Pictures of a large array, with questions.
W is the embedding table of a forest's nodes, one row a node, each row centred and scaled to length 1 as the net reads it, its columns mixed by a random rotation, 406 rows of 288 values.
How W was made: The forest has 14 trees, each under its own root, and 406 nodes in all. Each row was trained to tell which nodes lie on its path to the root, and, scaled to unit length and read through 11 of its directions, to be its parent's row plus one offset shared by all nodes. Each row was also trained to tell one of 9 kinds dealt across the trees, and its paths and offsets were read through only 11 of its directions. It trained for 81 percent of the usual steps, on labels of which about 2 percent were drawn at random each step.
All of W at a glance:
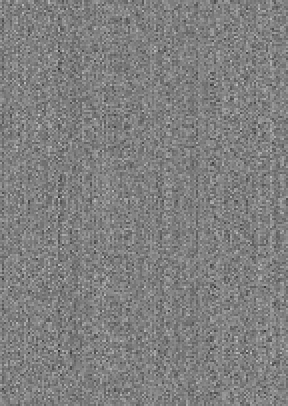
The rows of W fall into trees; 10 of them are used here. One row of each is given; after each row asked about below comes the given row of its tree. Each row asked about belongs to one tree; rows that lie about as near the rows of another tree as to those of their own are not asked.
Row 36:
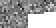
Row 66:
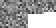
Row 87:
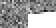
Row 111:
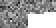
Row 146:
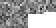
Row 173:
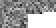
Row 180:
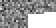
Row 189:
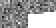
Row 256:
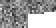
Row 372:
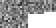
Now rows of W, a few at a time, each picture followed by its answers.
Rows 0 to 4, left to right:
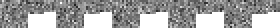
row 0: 372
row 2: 87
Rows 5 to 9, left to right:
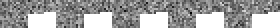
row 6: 66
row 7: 256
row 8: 87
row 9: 256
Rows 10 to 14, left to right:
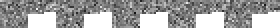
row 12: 256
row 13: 372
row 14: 189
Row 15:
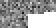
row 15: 173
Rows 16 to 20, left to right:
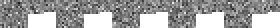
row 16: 180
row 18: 146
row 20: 146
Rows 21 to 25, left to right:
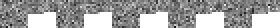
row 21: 256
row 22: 66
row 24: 146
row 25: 189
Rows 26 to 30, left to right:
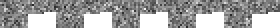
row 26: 256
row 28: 372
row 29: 180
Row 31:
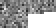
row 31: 66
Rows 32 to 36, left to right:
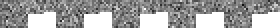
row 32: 180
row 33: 36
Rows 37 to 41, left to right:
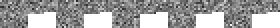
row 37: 111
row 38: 256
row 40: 173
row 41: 66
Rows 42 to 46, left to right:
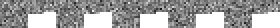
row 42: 36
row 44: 372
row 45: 256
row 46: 36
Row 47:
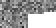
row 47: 189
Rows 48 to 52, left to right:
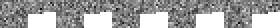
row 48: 372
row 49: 173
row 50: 189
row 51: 36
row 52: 146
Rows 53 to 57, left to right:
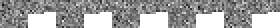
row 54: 180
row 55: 87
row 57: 256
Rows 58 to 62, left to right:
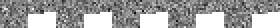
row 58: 372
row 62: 180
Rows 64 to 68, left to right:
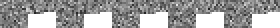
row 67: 146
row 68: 180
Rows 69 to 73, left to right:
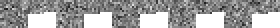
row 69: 111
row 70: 189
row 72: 256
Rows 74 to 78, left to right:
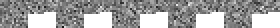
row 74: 66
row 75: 189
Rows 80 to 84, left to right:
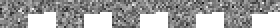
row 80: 173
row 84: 173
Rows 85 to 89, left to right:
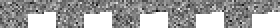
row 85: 372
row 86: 36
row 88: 36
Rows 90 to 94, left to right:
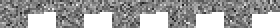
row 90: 36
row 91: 146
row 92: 189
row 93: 87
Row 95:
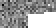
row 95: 180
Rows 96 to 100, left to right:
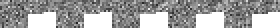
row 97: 111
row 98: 36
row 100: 36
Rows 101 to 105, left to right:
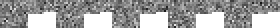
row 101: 36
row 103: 256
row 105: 66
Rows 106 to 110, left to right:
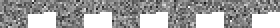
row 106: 189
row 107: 146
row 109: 66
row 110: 180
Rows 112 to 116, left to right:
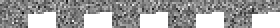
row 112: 66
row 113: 66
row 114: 146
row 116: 372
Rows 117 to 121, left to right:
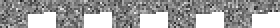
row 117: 146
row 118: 372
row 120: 36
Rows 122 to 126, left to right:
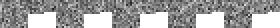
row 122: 256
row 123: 256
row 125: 180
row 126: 146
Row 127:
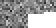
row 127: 180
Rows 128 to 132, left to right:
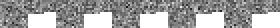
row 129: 256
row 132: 256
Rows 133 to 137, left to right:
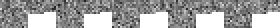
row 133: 256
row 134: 256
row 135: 111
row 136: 111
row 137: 36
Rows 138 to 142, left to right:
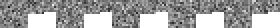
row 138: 256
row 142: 372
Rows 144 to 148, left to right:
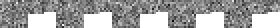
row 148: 36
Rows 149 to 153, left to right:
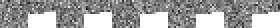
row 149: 372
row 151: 111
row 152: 189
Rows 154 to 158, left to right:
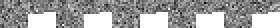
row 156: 146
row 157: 180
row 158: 36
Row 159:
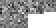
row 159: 173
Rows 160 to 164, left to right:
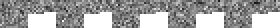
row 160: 146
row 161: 180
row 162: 66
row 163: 146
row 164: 146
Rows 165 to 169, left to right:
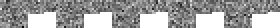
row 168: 36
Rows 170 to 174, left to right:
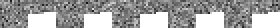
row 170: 66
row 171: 36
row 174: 146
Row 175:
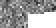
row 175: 87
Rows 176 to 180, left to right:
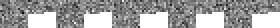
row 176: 146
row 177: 189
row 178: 256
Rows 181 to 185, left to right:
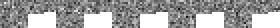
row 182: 173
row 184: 146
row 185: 180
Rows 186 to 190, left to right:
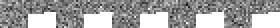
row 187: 189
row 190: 256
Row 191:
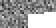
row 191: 180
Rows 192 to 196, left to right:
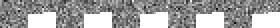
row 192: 146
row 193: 87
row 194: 111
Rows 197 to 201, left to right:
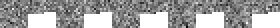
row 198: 36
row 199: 173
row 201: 146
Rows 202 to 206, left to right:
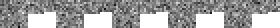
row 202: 180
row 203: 87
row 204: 146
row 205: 372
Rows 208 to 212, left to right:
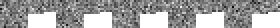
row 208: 66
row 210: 173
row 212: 256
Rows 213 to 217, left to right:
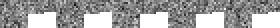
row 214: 189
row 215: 146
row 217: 180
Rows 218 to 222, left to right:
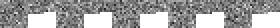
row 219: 87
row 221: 180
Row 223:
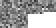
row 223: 146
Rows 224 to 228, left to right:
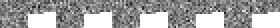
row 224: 173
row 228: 173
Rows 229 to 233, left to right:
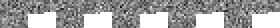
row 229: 173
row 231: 256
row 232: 111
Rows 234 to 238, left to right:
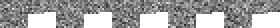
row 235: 111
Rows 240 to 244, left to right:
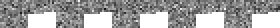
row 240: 36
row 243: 111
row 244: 256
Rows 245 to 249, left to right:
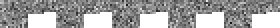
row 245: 372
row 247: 87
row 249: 36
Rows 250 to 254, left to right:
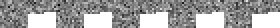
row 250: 256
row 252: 36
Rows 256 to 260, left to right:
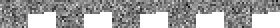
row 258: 372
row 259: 189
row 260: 189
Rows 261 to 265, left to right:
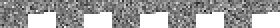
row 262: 256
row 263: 87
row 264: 372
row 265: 372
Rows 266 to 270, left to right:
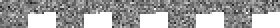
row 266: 146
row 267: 111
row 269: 66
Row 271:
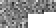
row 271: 372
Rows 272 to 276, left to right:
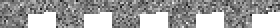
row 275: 189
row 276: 146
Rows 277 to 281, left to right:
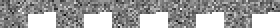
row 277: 180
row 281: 87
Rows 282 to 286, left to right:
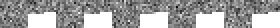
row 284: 66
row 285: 256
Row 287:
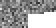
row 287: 256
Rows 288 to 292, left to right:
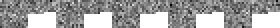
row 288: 111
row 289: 36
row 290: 146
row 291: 146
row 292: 189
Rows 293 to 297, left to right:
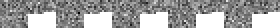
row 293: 173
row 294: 66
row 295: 146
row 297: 36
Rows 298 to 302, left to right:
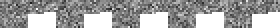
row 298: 36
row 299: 180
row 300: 111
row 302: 36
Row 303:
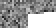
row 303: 87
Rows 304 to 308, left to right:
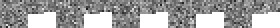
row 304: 256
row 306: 36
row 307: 146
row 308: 111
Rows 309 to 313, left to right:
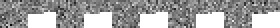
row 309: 256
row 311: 180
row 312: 111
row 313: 173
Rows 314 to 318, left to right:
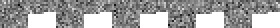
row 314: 189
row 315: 146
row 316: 256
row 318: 111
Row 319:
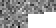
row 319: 180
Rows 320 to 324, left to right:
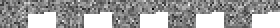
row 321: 36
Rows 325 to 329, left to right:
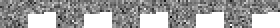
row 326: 87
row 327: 189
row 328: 66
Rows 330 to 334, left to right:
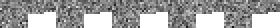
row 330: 111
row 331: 256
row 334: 87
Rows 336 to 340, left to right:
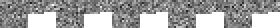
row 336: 36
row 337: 189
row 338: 189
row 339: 189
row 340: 111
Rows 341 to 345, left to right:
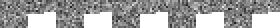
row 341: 173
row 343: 146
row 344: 111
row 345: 189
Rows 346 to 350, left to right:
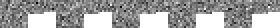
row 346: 66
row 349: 372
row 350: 189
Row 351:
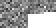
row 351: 111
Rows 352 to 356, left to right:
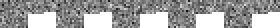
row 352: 111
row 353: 111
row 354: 36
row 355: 256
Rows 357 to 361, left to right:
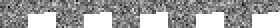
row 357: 111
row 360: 111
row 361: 189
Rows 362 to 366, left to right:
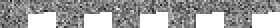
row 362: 87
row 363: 87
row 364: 372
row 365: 189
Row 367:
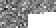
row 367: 111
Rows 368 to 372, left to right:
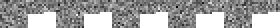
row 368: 189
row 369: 111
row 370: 36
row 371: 256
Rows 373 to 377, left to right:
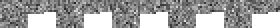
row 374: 180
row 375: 146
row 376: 66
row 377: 256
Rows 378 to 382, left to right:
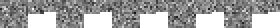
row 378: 372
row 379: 146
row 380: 66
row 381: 146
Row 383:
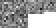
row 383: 372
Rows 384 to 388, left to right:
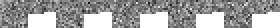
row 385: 173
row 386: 36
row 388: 146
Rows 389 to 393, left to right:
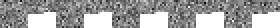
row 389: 256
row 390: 180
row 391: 372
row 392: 66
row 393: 36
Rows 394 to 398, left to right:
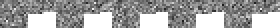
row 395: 36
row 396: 87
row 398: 36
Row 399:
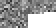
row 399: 111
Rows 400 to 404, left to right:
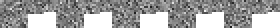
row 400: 36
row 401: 180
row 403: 180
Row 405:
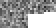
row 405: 173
